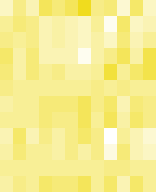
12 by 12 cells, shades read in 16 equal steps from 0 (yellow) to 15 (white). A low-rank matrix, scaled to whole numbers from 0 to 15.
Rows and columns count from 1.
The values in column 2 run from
5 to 9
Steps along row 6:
up same same same same same down up down up same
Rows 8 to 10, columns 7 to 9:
4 8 4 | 5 7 15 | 9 7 13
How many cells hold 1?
0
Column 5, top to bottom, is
6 9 9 10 7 8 6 7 9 9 8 6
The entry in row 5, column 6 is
9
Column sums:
97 89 94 90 94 92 87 93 97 92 92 96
